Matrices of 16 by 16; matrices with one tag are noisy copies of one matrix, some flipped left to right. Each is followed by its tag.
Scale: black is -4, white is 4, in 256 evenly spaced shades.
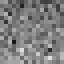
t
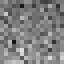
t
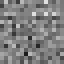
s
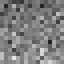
t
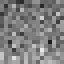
t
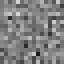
s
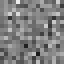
s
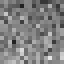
t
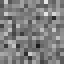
s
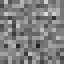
s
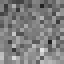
t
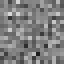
s
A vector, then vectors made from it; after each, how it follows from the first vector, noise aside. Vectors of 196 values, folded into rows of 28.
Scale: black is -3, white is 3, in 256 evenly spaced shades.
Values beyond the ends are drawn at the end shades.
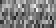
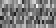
wrapped around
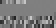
partly zeroed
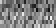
negated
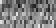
negated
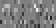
partly zeroed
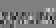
partly zeroed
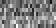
wrapped around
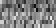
negated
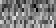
negated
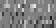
partly zeroed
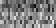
negated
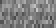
shrunk
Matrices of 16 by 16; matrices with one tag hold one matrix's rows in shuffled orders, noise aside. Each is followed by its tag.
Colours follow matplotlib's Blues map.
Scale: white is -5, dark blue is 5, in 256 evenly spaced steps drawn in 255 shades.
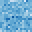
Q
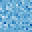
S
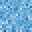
S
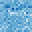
Q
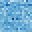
Q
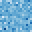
S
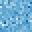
S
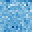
Q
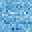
Q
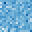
S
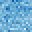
Q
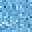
S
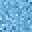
S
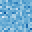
S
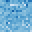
Q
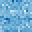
Q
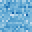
Q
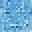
Q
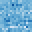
Q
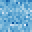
Q
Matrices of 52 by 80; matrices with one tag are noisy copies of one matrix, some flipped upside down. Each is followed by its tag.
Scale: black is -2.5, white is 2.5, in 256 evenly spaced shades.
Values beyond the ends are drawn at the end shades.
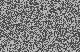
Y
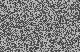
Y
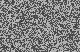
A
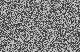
Y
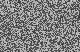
Y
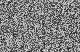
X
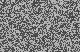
A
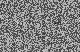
X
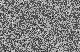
A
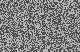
X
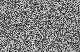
Y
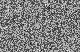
X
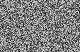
Y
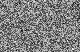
Y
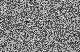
Y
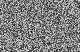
X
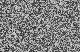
A
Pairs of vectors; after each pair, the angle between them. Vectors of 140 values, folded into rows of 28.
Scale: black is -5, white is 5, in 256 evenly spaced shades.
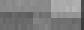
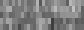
partly aligned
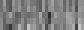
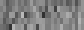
partly aligned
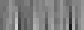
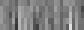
nearly opposite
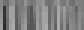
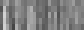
nearly opposite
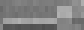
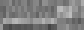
nearly parallel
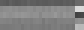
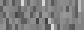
orthogonal
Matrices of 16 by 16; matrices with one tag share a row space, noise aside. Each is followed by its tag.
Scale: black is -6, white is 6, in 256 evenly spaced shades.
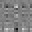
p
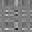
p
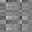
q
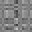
p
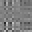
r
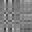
r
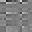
q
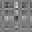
p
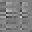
q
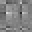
q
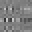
r
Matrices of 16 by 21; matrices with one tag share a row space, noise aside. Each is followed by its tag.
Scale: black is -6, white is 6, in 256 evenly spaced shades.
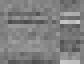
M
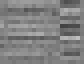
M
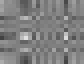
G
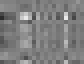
G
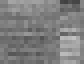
M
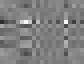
G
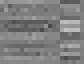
M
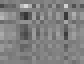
G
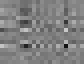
G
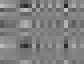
G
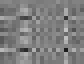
G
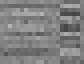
M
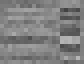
M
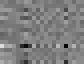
G
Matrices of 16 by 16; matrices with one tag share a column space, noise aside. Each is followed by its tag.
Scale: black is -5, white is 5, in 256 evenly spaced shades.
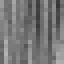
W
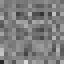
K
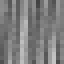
W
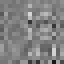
K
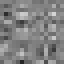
K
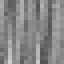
W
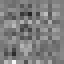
K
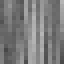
W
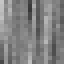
W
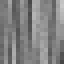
W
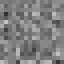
K
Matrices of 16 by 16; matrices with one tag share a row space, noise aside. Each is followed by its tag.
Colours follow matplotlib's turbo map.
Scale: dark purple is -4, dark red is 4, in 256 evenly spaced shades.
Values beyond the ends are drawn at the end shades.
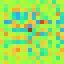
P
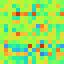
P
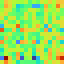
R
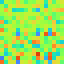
R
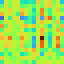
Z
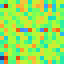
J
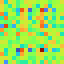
J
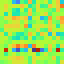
P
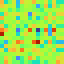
R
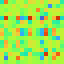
J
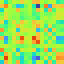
R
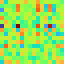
R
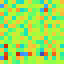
J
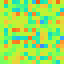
P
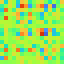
J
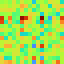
Z
